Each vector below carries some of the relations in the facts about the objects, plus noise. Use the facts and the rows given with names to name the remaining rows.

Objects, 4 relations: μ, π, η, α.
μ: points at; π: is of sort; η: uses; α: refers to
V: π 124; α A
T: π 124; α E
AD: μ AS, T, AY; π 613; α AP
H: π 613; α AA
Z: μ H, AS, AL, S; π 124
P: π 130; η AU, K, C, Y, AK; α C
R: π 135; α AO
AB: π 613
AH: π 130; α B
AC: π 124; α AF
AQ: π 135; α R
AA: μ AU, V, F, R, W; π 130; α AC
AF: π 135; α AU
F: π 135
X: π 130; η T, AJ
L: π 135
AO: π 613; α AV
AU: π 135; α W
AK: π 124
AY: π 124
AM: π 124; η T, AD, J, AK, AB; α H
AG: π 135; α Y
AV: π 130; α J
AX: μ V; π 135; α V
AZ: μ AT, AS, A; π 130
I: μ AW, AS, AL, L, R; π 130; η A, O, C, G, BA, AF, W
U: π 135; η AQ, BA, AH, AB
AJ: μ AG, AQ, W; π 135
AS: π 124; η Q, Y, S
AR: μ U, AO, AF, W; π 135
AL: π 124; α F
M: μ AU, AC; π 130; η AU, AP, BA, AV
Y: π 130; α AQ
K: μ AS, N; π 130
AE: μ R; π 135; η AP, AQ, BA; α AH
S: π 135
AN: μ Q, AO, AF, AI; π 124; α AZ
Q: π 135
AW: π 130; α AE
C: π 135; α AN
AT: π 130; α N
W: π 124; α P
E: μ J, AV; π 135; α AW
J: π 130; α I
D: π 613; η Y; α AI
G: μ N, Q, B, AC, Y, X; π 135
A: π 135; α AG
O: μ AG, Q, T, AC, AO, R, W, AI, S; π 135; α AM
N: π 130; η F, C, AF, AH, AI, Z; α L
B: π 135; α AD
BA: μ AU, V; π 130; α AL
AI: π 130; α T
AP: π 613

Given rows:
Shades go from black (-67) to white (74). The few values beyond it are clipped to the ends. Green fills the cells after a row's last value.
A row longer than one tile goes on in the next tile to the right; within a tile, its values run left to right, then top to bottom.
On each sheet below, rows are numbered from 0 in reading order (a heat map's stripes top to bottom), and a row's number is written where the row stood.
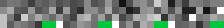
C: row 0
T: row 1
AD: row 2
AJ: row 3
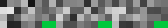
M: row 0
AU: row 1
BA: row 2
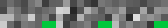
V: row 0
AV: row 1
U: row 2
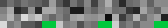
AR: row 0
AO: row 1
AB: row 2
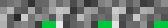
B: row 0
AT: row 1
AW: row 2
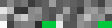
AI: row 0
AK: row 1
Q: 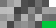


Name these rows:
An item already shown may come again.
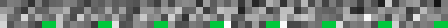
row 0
F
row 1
C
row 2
AK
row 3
AU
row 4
AZ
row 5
AA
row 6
AN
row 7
R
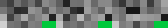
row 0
H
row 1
AB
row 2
AO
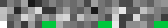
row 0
I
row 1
AX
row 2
J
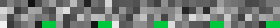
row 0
N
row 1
G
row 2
AM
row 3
AR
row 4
A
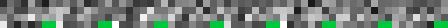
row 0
W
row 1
P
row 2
AS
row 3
AU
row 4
AG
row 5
K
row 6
AX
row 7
AF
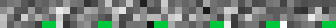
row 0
C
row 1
Y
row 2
G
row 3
AX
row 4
AH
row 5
Z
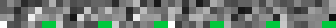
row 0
AS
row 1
AQ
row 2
AE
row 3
AZ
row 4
AP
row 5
D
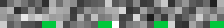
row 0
O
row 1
S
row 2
X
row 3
AC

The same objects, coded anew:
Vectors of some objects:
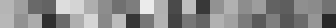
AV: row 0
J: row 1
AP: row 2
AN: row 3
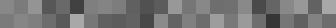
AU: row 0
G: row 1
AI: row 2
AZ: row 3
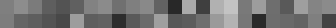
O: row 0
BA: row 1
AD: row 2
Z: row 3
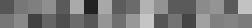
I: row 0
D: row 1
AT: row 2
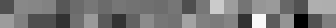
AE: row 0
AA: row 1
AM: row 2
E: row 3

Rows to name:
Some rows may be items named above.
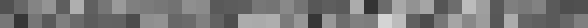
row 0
AZ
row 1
K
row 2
C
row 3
U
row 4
AO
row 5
T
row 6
AR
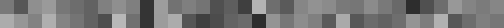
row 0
X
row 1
A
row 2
AX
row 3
W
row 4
AJ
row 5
P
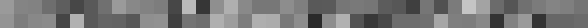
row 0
AQ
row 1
K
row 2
AP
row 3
U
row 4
AX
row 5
AM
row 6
M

